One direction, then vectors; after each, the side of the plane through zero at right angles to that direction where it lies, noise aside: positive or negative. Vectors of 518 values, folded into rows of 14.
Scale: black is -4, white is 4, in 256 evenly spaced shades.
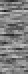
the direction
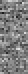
negative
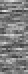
negative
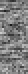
positive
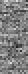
negative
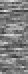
negative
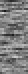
positive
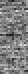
positive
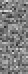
negative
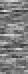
negative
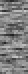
positive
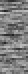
positive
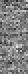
positive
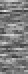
negative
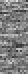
negative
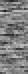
positive
